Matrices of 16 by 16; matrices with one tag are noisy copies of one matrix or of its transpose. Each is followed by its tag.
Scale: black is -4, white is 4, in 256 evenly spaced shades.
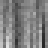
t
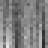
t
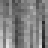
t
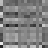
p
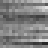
t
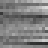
t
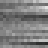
t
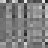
p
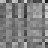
p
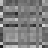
p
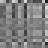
p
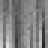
t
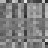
p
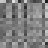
p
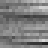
t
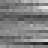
t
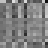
p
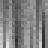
t
